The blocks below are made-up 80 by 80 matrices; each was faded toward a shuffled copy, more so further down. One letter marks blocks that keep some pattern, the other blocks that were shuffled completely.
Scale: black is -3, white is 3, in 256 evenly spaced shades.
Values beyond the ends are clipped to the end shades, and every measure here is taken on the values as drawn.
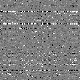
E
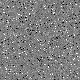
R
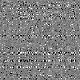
E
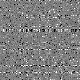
E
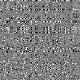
E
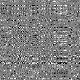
E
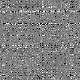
E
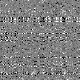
E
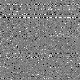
E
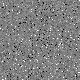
R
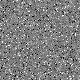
R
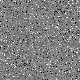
R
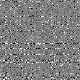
E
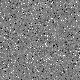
R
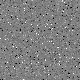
R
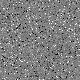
R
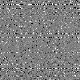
E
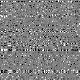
E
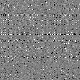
E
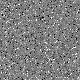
R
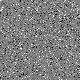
R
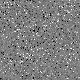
R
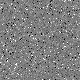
R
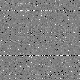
E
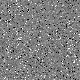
R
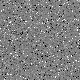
R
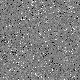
R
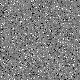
R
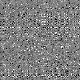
E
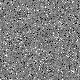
R
